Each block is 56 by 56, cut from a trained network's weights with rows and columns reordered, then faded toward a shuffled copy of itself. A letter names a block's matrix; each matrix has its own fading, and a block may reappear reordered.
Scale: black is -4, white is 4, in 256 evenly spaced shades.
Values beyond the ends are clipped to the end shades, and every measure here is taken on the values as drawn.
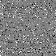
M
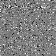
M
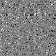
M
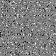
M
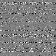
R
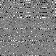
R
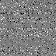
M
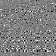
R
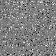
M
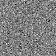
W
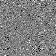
W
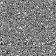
W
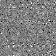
W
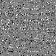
M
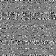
R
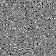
M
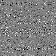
M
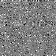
M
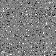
M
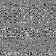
R
